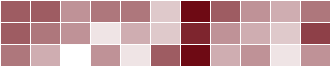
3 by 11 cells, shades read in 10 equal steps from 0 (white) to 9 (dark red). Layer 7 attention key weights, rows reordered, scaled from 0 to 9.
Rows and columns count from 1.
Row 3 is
5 3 0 4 1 6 9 3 4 1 4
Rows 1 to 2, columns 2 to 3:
6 4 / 5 4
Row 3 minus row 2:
-1 -2 -4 3 -2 4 1 -1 1 -1 -3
